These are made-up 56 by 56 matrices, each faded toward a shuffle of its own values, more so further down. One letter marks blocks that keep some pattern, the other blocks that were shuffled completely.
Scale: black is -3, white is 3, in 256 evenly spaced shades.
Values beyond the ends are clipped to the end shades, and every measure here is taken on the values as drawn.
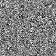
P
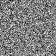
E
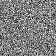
E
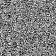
P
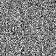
P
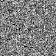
P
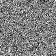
E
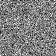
E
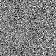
P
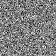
E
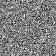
P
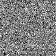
P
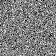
E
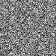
P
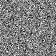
E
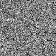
P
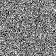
E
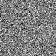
P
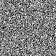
E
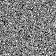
E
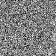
P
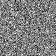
E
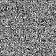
P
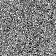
E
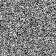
E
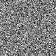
P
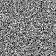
P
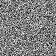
E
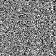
P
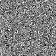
P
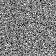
E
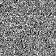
P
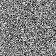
E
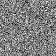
P
